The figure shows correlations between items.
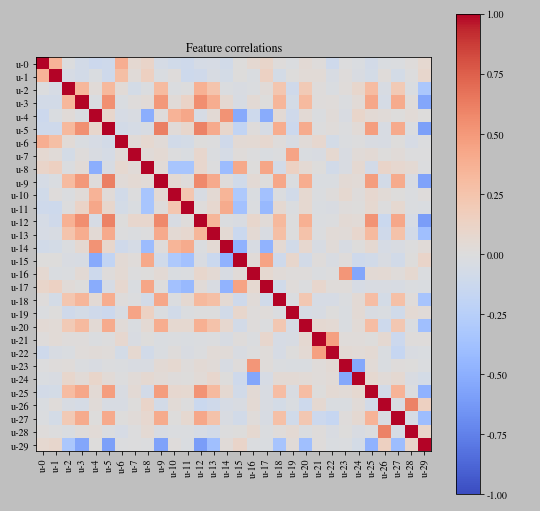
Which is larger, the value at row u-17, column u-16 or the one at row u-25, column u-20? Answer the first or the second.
the second
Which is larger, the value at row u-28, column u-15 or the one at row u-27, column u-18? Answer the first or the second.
the second
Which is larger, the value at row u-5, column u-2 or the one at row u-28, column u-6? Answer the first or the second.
the first
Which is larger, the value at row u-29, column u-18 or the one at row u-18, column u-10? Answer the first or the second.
the second
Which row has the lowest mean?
u-29
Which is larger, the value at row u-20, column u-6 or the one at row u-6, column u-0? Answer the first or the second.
the second
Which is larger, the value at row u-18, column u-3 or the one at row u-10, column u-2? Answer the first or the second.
the first
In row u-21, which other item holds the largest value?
u-22
